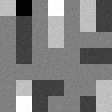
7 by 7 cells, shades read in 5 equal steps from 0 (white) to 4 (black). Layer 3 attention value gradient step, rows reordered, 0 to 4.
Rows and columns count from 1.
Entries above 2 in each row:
2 2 1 3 0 2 2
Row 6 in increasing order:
1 1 2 2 2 3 3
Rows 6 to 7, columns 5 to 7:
2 2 1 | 2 3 1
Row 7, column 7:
1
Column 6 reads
1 1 2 3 2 2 3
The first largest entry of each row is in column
2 2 2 2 1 3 3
